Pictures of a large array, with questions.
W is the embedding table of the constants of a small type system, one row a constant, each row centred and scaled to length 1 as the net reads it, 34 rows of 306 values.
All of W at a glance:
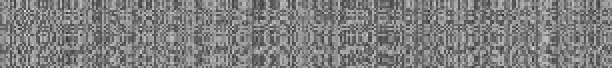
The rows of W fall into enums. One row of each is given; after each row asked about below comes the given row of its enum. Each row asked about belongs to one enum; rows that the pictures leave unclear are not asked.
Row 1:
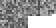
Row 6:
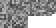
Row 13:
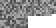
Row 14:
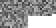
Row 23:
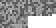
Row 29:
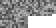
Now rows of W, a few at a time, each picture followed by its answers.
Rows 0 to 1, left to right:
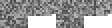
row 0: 13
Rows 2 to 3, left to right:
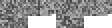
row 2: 1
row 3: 13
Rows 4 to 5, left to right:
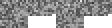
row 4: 29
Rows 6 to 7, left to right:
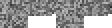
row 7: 23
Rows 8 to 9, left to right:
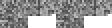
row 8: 1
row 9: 1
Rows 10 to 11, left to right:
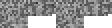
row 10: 23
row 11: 23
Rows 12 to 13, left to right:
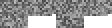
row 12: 14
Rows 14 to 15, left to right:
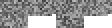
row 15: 13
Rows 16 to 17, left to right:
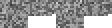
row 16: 6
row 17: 23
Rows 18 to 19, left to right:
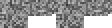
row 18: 6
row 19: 6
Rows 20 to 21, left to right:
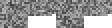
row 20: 6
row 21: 13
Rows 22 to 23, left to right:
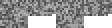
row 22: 29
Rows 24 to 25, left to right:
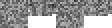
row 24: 23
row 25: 14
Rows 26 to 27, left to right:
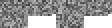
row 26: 14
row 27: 6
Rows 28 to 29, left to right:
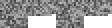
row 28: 13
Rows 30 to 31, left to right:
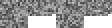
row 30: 29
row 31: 6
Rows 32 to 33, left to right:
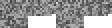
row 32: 13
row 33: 23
